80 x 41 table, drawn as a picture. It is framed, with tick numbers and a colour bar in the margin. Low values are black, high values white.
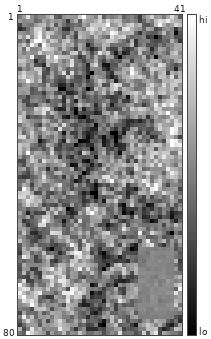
There is no overall slope. In the bottom right lies a patch that is calmer than the rest. The values follow a bell shape. No single row or column stands out from its neighbours. The bottom right is the smoothest part. The centre is the ninth with the lowest average. There are no regular stripes.
